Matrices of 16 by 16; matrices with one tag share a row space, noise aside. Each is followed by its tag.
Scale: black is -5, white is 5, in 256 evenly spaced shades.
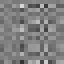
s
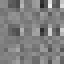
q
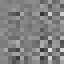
q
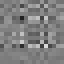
s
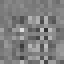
s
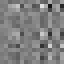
q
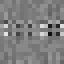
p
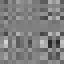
p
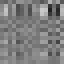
p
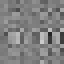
q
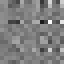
q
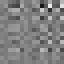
q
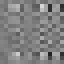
q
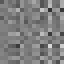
q
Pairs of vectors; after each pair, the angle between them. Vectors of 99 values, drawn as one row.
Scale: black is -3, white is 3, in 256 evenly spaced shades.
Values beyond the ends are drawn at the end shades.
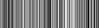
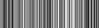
nearly parallel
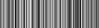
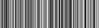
orthogonal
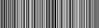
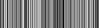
orthogonal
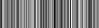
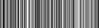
orthogonal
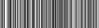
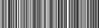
orthogonal
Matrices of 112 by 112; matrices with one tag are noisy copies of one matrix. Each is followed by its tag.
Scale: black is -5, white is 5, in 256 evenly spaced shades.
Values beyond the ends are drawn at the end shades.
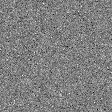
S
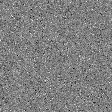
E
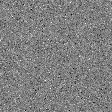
E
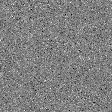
E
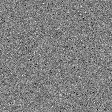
S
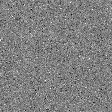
E
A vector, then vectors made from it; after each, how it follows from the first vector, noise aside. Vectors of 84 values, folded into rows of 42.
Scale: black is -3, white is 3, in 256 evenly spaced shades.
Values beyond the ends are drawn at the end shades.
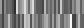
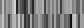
negated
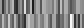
sign-scrambled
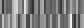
sign-scrambled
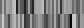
negated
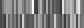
wrapped around
